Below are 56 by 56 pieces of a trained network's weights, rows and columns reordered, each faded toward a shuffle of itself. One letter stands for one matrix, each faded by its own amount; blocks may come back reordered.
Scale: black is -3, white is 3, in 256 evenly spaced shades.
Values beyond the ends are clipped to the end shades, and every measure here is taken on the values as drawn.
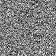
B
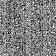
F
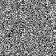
B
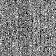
F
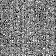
F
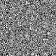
B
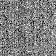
F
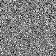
B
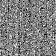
F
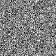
B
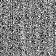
F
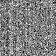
F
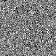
B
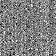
F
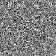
B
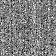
F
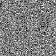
B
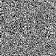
B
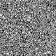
B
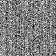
F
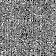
F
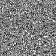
B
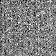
F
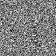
B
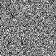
B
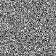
B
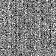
F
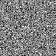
B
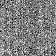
F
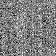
F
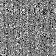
F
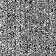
F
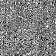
F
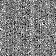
F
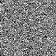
B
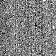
F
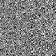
B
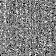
F
